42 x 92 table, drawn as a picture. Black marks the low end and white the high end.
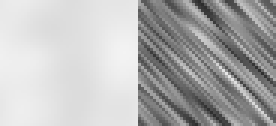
It is made of 1 by 2 panels. Panel 1,1: very high, smooth, faint in contrast. Panel 1,2: middling, slanting down to the right, strong in contrast.
